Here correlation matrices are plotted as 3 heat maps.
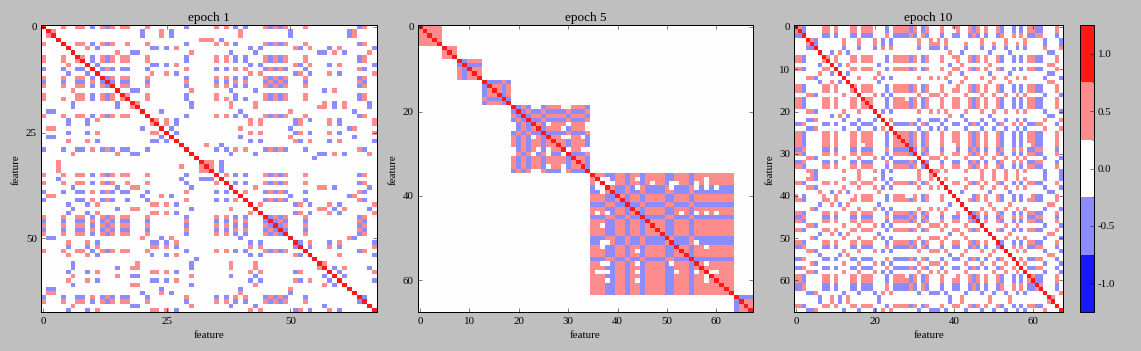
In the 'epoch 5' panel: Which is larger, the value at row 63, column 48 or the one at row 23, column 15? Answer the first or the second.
the first
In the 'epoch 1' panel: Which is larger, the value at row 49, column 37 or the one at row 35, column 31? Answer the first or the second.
the first
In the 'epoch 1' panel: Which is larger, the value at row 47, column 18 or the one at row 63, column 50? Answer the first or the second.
the first
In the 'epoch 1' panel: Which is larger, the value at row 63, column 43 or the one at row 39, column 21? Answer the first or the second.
the first
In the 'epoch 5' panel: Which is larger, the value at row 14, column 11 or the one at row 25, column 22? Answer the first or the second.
the second
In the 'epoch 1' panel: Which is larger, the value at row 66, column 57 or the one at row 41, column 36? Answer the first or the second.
the second
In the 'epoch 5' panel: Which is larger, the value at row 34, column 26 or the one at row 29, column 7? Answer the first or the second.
the second
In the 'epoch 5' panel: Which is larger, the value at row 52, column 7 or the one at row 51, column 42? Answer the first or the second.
the second
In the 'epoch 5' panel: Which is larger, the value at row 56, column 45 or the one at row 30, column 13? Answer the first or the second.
the second
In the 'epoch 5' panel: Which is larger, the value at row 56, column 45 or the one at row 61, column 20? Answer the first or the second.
the second
